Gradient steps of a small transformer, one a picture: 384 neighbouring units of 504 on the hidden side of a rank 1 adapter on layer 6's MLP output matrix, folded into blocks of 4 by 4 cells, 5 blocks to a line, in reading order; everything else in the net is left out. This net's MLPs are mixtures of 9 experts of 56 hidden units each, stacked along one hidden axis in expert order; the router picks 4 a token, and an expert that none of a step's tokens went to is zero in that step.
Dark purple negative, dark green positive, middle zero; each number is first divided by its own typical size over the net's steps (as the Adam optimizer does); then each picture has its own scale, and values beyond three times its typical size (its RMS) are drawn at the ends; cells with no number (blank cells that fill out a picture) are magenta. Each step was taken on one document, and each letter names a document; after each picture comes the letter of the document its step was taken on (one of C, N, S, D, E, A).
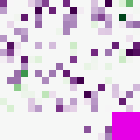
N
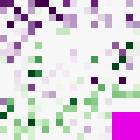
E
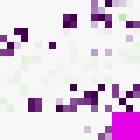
N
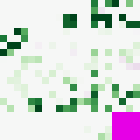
N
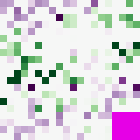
E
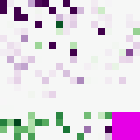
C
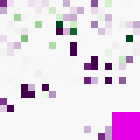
C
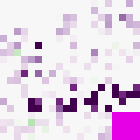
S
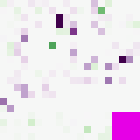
C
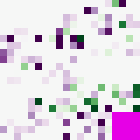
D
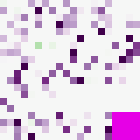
C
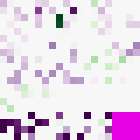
C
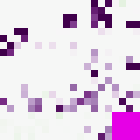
N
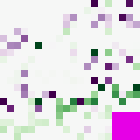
S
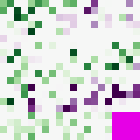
E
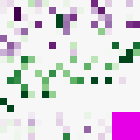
C
